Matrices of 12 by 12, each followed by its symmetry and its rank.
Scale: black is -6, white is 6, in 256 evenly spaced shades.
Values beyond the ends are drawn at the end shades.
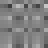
neither, rank one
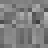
neither, rank two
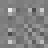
symmetric, rank two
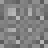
symmetric, rank two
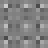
symmetric, rank one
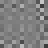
neither, rank two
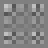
symmetric, rank one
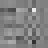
neither, rank two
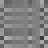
neither, rank one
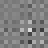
symmetric, rank one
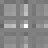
symmetric, rank one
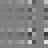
neither, rank one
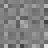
symmetric, rank two
